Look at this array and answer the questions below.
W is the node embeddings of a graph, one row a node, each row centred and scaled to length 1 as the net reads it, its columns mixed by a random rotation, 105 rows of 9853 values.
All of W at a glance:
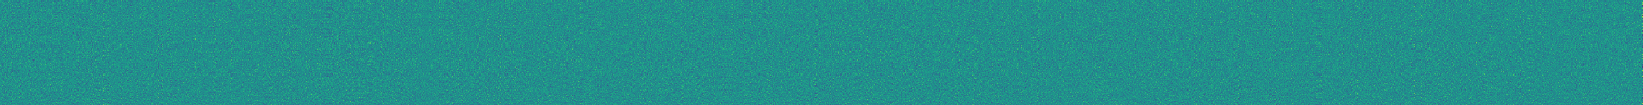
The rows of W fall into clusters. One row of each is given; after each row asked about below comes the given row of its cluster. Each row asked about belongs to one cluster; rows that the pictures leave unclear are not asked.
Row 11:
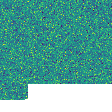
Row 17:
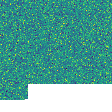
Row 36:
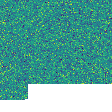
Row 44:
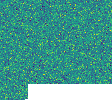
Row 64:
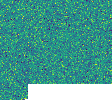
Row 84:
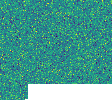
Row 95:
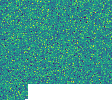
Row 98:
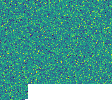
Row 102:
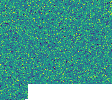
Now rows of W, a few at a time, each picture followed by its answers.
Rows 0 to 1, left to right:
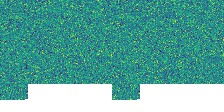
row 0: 98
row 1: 98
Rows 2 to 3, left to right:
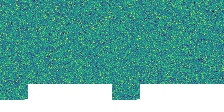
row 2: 17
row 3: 64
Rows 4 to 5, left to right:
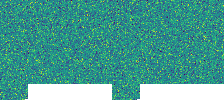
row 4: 17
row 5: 98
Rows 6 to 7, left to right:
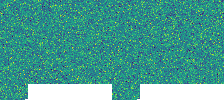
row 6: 44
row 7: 17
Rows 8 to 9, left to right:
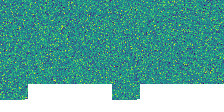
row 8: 17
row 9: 36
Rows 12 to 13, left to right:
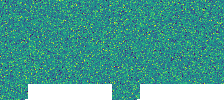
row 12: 98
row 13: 36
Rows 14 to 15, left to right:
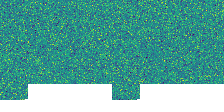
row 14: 17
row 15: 102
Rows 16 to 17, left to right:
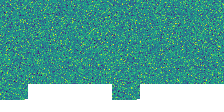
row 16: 17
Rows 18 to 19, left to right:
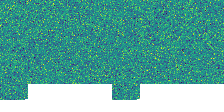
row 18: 102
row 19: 11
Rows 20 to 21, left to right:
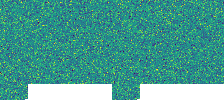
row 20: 36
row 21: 102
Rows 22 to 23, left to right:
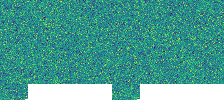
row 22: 11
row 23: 17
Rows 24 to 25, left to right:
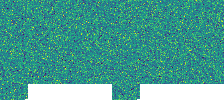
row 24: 11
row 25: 95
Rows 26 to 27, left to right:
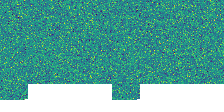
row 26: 64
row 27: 98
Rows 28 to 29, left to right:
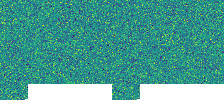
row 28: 36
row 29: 17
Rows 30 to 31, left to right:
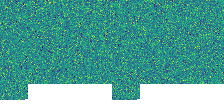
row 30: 98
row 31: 44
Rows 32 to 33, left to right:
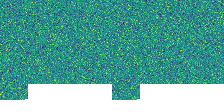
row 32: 17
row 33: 17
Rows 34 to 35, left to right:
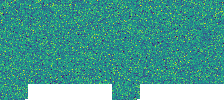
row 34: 44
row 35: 102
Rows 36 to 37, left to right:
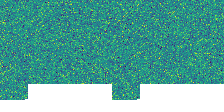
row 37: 84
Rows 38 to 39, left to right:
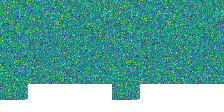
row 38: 102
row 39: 102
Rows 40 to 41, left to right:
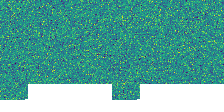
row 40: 84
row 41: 95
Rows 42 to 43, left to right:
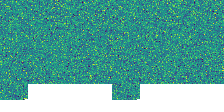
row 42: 64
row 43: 64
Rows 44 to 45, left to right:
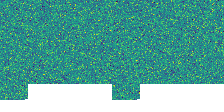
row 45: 98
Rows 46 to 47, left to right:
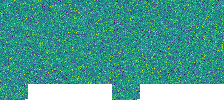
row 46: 44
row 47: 98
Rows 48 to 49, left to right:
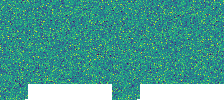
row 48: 84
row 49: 84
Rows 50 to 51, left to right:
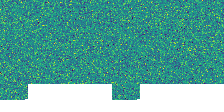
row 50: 36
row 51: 95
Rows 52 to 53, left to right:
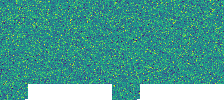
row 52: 95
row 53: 98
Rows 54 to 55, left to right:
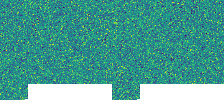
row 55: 36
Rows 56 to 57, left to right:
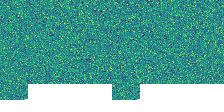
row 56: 64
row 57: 98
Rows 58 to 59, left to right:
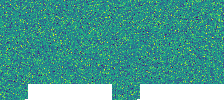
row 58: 17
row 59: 95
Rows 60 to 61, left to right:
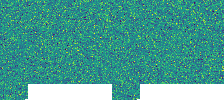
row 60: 95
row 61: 64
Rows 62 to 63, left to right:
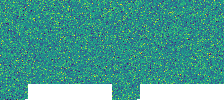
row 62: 102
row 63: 84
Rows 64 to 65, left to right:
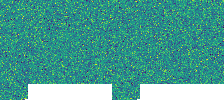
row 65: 84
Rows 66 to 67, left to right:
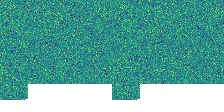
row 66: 102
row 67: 102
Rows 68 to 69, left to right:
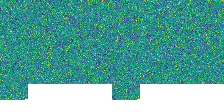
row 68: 84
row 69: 11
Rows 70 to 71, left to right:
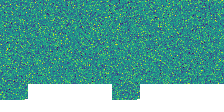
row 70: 17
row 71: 11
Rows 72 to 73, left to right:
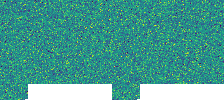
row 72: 98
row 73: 36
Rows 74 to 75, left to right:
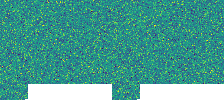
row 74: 36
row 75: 36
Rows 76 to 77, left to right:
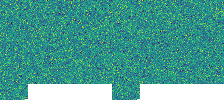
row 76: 17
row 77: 102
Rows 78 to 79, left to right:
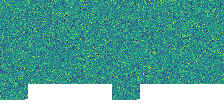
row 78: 84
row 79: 98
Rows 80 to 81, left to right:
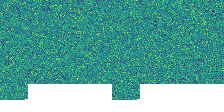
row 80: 44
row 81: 64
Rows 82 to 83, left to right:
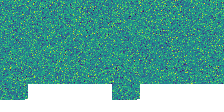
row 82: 11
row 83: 102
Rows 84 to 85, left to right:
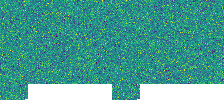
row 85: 44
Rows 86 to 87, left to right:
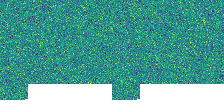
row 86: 44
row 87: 64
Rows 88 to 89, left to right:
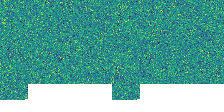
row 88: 36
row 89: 102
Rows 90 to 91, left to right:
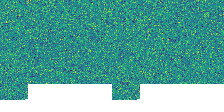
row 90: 102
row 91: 36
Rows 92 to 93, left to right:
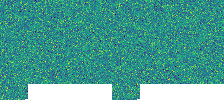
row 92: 98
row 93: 44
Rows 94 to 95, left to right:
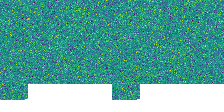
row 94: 11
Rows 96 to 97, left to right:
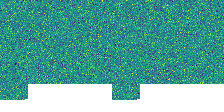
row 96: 84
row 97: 44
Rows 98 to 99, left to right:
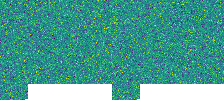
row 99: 36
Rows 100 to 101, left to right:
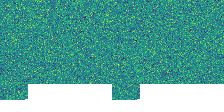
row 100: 95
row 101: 98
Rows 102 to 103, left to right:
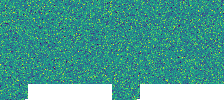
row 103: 17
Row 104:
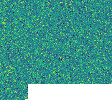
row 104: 36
